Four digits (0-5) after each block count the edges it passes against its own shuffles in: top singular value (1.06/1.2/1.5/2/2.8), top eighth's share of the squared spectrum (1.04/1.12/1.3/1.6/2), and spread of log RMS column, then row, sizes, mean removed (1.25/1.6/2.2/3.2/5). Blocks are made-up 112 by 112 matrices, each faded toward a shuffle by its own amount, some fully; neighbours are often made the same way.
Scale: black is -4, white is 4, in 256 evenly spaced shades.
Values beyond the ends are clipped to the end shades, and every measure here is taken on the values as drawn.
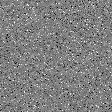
2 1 0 0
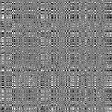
5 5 4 4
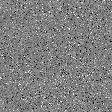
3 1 0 0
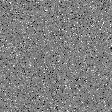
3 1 0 0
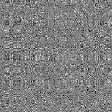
5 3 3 2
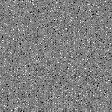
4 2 0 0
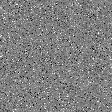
2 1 0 0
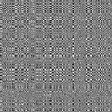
5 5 4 4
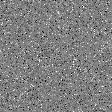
0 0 0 0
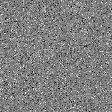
3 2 0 0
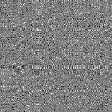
5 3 2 2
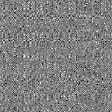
5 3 2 2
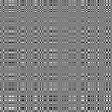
5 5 5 5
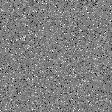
3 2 0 0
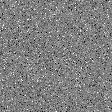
0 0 0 0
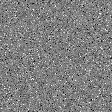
2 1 0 0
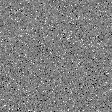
0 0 0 0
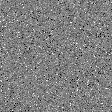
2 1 0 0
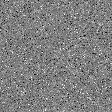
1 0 0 0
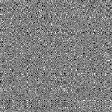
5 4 3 2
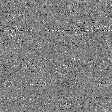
2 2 0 3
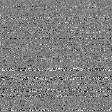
2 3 0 4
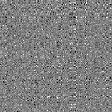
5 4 3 3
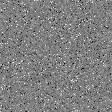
0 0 0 0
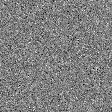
0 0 0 0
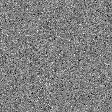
0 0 1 0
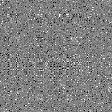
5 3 2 2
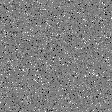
2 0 0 0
